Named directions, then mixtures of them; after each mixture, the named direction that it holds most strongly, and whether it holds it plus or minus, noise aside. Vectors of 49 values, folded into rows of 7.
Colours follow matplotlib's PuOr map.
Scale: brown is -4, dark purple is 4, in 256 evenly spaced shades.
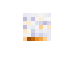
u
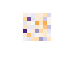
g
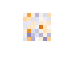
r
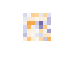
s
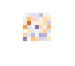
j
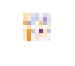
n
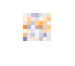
j, plus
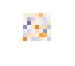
j, minus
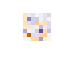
n, plus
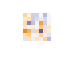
n, plus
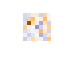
j, plus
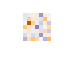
j, plus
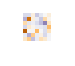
g, minus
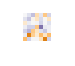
r, minus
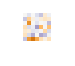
j, plus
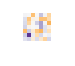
n, minus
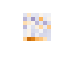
u, plus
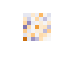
j, minus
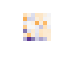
u, minus
